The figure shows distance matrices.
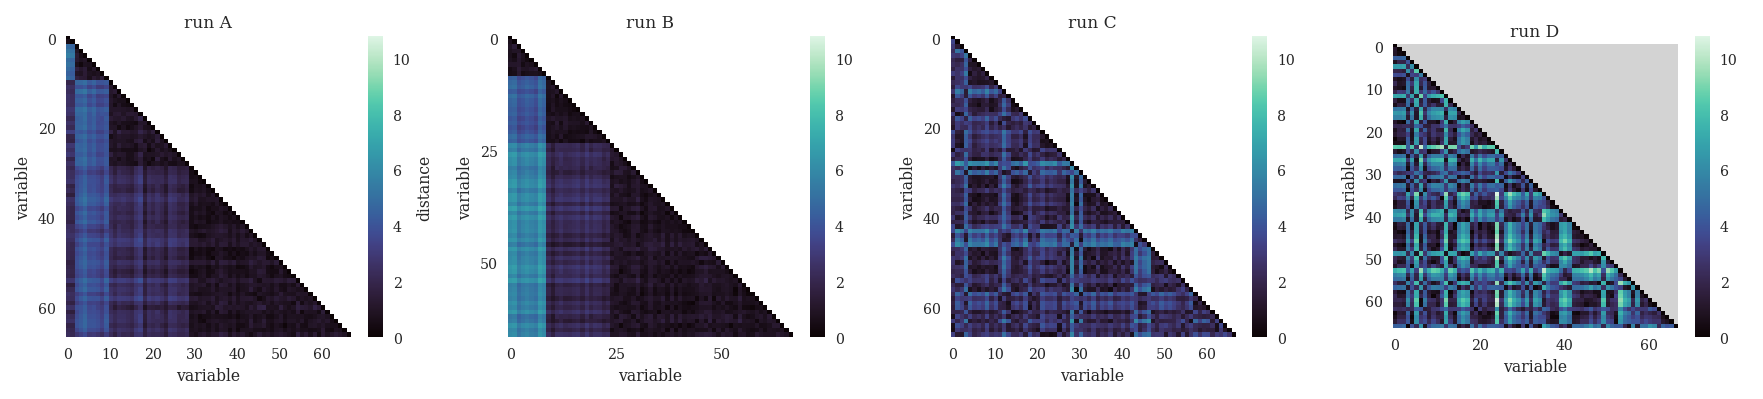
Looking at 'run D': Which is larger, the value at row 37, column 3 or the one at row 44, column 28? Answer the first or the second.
the second
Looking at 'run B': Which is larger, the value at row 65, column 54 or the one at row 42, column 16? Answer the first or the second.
the second
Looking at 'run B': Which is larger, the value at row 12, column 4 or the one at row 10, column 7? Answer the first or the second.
the second
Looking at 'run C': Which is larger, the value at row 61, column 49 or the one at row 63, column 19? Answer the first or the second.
the second
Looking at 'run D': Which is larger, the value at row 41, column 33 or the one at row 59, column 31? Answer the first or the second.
the second
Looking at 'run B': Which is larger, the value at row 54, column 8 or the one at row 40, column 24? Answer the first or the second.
the first
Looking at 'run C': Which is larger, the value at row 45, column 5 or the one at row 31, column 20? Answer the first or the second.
the first
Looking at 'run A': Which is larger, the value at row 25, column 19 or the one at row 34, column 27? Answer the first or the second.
the second
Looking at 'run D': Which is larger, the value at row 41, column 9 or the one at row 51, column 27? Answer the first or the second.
the second
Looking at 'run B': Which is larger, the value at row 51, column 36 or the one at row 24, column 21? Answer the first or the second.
the second
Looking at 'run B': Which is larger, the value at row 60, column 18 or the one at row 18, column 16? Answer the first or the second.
the first
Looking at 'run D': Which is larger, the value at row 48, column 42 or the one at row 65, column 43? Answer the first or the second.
the first
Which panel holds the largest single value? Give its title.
run D
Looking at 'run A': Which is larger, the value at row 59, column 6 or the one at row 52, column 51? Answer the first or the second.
the first
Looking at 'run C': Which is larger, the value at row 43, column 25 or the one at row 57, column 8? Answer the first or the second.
the second
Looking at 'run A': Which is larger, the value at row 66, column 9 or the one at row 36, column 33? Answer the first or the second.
the first
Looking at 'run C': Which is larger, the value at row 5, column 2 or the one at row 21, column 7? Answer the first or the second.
the second
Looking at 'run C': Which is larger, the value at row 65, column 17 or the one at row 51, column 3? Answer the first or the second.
the second
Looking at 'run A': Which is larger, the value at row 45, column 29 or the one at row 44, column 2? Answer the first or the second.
the second
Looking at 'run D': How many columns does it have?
67
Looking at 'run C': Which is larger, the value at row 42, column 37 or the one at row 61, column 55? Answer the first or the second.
the first
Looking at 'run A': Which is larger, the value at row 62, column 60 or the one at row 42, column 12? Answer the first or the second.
the second
